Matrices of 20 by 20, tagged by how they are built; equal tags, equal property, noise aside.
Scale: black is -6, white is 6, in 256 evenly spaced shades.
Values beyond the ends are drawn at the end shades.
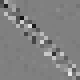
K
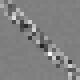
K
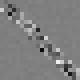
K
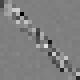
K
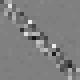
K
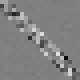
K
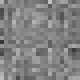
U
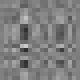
U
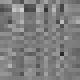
U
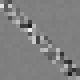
K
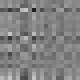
U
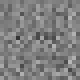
U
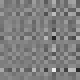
U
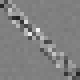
K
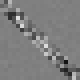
K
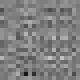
U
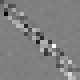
K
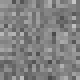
U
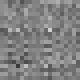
U
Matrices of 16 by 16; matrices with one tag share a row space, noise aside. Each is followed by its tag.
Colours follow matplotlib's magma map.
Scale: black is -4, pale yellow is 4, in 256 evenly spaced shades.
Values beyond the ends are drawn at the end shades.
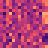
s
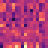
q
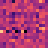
q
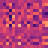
s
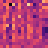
s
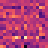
q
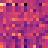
q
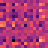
q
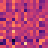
q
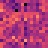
q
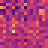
q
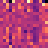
s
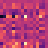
q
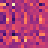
q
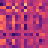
q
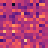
q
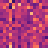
s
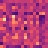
q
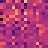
q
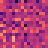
q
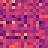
q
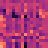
q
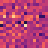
q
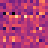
q
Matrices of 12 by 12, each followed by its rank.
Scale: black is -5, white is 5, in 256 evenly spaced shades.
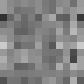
two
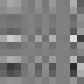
one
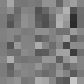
two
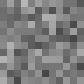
full rank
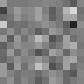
two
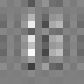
one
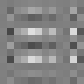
one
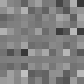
two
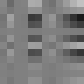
one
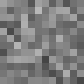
full rank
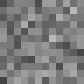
full rank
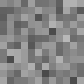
full rank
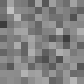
full rank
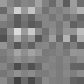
two
